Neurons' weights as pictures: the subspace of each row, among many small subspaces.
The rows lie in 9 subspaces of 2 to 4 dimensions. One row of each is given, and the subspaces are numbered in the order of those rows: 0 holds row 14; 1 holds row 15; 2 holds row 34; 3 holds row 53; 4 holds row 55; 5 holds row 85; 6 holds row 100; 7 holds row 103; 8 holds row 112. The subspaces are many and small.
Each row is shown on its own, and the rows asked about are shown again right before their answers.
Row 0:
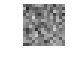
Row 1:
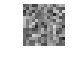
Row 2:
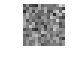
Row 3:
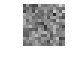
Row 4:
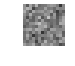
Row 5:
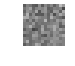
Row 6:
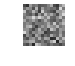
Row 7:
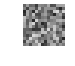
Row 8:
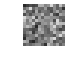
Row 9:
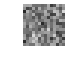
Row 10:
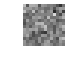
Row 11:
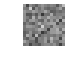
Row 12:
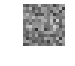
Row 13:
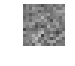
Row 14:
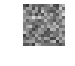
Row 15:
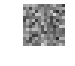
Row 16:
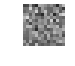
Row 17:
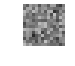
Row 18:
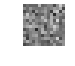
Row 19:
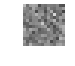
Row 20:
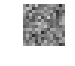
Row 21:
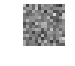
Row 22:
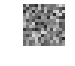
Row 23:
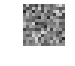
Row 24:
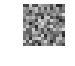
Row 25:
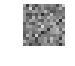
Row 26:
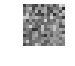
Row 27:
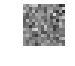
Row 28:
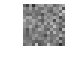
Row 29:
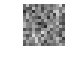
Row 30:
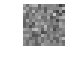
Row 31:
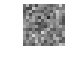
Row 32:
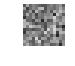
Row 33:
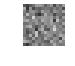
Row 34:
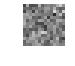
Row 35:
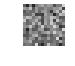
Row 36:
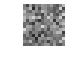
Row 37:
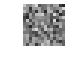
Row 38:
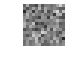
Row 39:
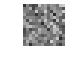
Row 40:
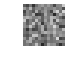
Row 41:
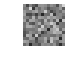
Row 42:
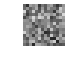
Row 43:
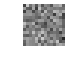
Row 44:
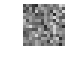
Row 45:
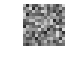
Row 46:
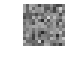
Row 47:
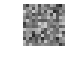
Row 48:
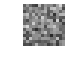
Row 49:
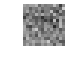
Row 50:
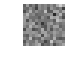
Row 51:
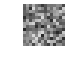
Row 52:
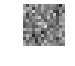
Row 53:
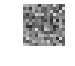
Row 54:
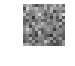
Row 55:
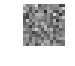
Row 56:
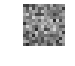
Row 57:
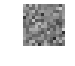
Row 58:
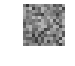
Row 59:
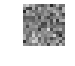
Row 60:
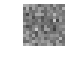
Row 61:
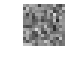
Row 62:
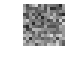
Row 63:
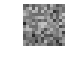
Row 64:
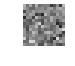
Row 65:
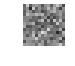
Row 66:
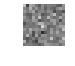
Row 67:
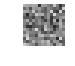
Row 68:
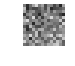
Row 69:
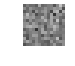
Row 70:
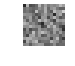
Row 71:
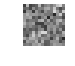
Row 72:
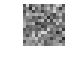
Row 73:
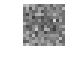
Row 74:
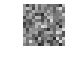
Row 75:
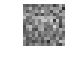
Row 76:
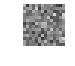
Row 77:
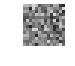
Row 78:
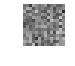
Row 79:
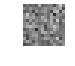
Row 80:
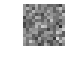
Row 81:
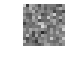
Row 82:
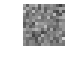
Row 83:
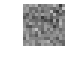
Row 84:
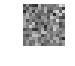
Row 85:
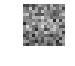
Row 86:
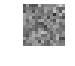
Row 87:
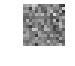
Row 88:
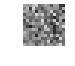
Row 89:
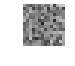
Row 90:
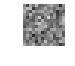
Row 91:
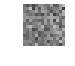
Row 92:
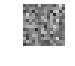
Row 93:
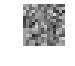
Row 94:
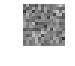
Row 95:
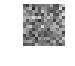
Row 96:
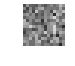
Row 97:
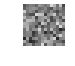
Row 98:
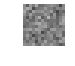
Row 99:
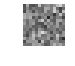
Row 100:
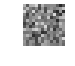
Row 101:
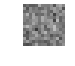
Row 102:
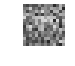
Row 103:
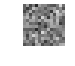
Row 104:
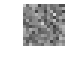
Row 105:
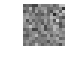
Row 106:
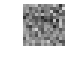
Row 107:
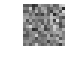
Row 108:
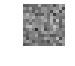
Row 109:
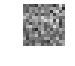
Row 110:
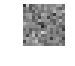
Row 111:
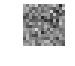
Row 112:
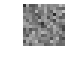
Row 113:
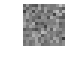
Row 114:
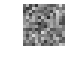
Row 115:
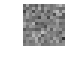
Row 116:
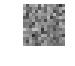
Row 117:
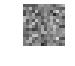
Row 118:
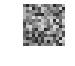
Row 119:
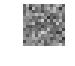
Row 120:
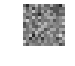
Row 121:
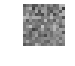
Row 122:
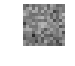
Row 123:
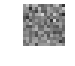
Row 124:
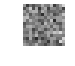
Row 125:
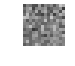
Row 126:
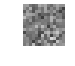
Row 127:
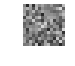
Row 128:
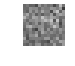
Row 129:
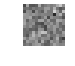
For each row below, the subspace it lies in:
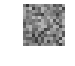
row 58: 3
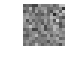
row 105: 6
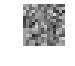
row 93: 1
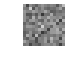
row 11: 8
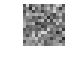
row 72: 2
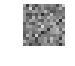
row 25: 8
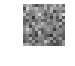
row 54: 5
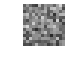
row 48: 5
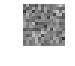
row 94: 6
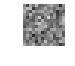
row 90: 7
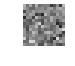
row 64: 1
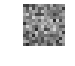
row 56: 5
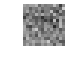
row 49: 7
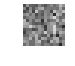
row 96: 2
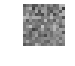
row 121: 0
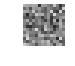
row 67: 3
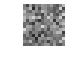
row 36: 0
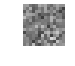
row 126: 0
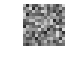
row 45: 2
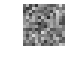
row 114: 7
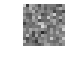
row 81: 8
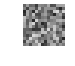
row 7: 1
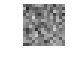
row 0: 5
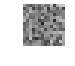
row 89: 4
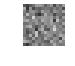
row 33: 5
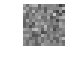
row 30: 6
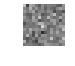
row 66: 8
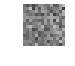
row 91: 6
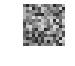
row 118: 3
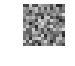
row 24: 4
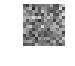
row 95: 0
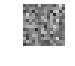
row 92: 3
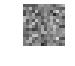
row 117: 1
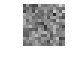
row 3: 2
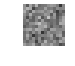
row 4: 7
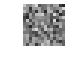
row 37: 4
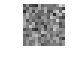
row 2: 6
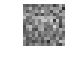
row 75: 7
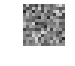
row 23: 6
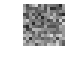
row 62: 5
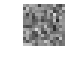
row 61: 5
